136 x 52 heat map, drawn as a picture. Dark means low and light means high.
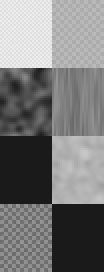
It is made of 4 by 2 panels. Panel 1,1: very high, checkered, faint in contrast. Panel 1,2: high, checkered, faint in contrast. Panel 2,1: low, blotchy. Panel 2,2: middling, streaked downward, faint in contrast. Panel 3,1: very low, flat. Panel 3,2: high, blotchy, faint in contrast. Panel 4,1: middling, checkered. Panel 4,2: very low, flat.
